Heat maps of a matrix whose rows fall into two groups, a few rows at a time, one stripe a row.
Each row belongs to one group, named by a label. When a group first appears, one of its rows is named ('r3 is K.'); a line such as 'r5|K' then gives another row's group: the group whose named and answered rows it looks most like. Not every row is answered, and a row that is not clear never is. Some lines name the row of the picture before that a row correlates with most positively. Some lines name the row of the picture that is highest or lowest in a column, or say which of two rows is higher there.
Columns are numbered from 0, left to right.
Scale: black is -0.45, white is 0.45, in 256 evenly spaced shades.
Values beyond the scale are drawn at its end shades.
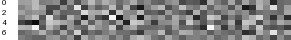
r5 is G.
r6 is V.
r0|G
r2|G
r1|V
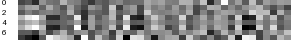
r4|V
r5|V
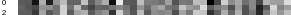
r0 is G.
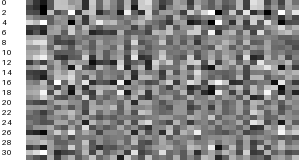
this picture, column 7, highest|13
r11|V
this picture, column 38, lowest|18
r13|G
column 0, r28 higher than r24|Yes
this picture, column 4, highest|16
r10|V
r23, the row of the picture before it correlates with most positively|1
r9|G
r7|V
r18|G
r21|G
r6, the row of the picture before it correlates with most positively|1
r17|G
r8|V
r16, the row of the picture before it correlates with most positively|1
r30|V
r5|V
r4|G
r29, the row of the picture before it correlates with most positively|1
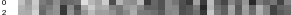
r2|G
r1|G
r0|G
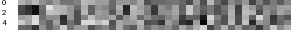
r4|G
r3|G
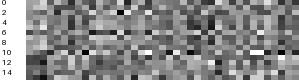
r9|V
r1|V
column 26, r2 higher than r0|Yes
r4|G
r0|G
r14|G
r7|G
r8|G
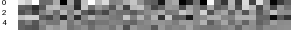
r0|G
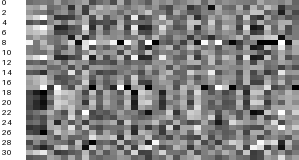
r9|V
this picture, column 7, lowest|8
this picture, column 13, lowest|8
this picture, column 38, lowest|17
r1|G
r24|G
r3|V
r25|V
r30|V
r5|V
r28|G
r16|V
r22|V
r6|V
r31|V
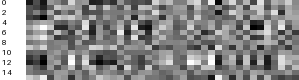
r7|V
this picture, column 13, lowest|13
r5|V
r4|V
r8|G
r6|G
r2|G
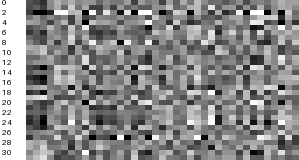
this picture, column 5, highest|2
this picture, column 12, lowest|27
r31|V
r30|V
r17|G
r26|V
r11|V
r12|V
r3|G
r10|G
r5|V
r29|G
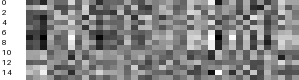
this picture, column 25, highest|8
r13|V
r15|V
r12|V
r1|V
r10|G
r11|G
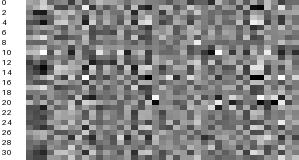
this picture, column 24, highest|8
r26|V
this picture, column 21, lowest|15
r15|V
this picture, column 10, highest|10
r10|G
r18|V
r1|V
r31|V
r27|G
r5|V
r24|V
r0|G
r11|G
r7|V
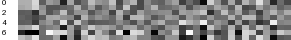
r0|G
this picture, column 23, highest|4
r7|G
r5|G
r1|V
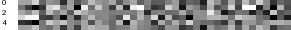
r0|G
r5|G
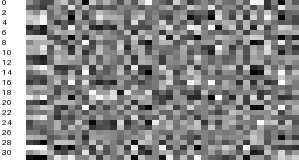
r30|V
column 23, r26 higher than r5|No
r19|G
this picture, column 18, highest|24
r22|G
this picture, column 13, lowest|18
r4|V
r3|G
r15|V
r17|V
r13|V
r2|G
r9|G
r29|V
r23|V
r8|V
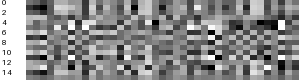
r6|G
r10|G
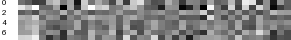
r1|G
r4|V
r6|G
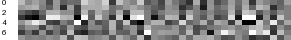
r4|V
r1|G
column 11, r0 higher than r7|Yes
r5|G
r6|G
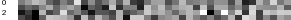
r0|V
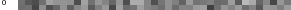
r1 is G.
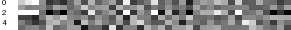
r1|G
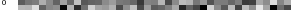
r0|V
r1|G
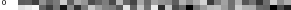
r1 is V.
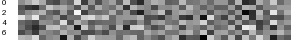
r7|G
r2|V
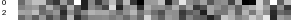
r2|G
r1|G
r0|V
